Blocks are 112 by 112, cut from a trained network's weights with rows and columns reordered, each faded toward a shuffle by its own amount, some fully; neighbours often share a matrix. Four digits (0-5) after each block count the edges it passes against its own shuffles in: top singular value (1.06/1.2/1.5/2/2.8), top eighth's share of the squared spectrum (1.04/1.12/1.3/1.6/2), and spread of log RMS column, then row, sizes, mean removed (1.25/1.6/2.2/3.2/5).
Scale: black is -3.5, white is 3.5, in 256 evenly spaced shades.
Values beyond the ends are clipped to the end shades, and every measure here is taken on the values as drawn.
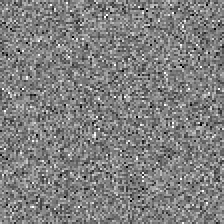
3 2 0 1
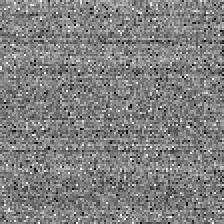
3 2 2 1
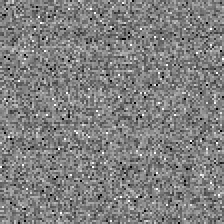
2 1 0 0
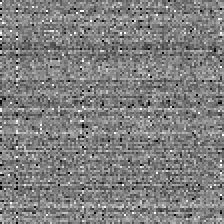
4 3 2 2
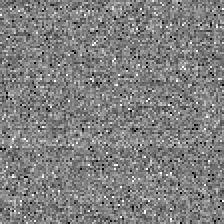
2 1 0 0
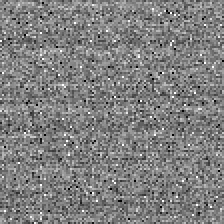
2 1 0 0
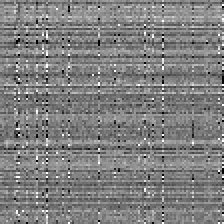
5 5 4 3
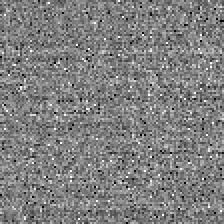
2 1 1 0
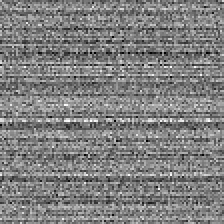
5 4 2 3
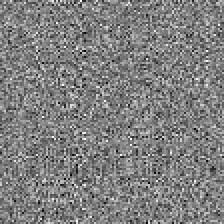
4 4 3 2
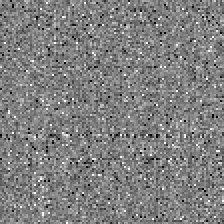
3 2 0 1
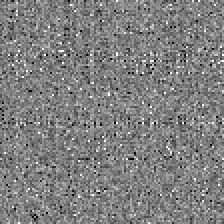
3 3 0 2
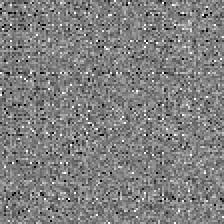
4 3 0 3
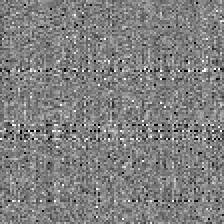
4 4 1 3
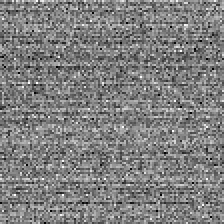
4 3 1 2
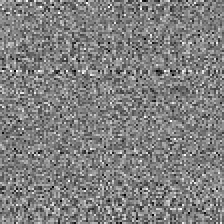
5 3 1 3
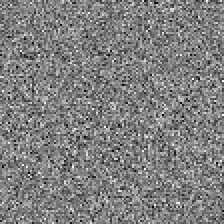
1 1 0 0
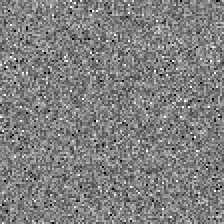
1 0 0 0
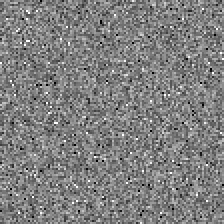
0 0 0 0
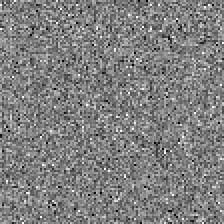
2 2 0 1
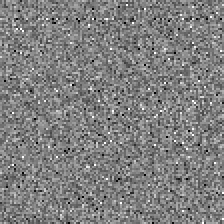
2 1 0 1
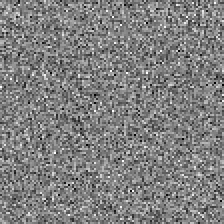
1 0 0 0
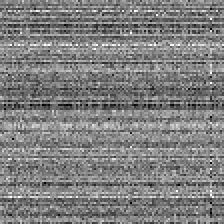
5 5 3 4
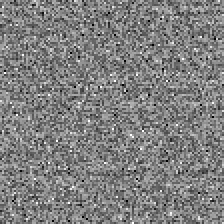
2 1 0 0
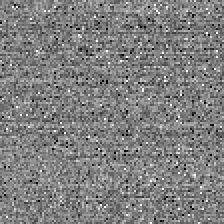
3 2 1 0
